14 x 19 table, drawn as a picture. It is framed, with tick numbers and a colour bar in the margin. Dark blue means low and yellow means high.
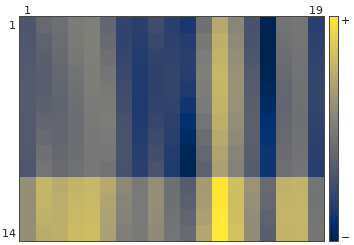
Calmest part: middle left. Grain: streaks running down. Seam: horizontal, 70% of the way down, the bottom part higher.
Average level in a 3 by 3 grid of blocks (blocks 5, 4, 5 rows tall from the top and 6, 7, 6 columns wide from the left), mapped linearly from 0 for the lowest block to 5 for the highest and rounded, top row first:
200 / 201 / 534
